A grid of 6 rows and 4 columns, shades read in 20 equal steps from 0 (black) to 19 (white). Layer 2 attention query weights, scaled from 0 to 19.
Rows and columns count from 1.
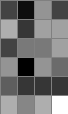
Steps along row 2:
down up same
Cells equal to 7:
1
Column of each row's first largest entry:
3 1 4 1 1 4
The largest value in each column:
13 10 13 19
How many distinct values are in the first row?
3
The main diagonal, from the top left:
5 4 9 8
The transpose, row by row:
5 13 5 11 7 13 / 1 4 9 0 4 10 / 11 12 9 11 4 13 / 5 12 12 8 4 19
